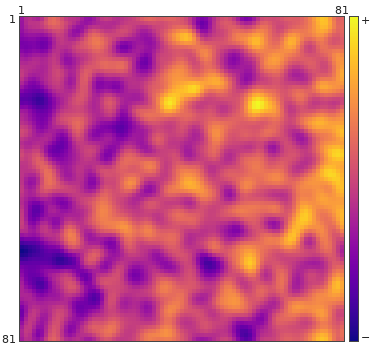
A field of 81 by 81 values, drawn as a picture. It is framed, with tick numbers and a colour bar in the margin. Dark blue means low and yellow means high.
Ninth with the lowest average: bottom left. Odd rows or columns: none. Lone odd cells: none. Grain: blotchy. Slope: up to the right. Histogram: bell-shaped.
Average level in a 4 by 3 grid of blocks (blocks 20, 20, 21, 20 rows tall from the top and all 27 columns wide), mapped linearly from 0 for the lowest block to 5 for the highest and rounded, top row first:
1 3 4
0 3 5
1 3 5
0 2 3
